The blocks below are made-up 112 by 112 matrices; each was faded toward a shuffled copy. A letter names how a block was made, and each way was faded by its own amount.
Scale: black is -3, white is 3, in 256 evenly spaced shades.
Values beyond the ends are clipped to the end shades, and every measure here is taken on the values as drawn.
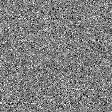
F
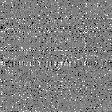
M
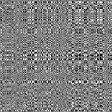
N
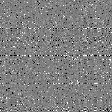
M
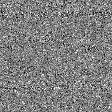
F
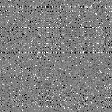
M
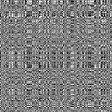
N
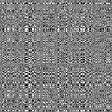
N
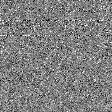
F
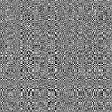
N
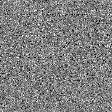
F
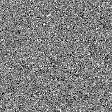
F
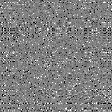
M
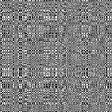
N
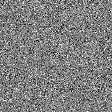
F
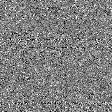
F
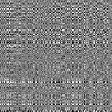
N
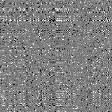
M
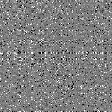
M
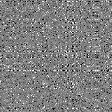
M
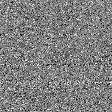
F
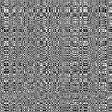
N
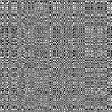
N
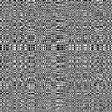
N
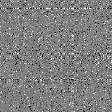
M
